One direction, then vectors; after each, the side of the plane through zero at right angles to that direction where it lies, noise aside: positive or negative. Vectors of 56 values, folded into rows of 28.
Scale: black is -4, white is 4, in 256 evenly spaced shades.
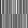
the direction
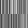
positive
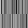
negative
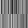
negative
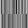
negative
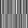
positive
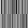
negative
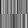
positive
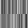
negative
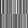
positive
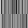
negative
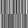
negative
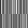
positive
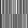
positive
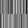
positive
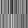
negative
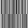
negative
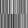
positive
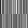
positive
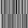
negative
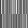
positive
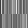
positive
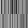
negative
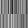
negative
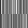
positive
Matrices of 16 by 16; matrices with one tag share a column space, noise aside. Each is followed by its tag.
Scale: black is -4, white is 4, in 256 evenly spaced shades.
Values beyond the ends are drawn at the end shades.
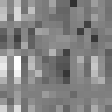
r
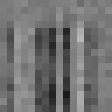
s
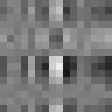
r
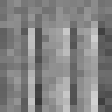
s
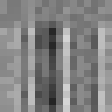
s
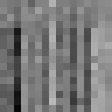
s
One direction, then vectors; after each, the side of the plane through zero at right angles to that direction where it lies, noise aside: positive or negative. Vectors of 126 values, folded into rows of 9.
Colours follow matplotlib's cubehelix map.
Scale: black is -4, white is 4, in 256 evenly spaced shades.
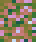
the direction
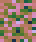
negative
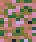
negative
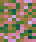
positive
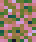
negative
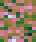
positive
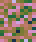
negative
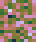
negative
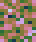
negative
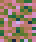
negative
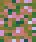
positive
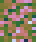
positive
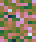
negative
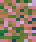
negative
